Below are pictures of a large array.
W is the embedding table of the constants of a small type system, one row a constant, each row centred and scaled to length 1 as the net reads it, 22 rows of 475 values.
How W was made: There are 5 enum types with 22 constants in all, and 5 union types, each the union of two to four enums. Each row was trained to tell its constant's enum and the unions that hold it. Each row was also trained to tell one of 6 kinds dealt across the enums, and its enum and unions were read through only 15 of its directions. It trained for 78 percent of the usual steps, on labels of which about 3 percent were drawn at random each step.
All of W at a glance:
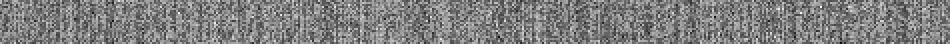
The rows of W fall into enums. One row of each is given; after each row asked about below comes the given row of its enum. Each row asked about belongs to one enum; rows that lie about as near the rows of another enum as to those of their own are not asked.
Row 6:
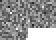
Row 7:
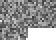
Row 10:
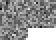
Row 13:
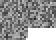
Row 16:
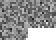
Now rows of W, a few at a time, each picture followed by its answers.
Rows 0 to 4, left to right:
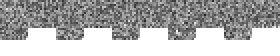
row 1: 10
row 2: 6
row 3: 7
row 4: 16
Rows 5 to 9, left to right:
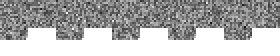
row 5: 6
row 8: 13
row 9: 13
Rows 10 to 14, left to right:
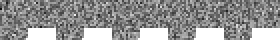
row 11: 13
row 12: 16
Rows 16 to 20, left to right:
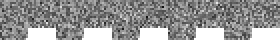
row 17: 16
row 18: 16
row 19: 7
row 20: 6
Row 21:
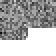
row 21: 13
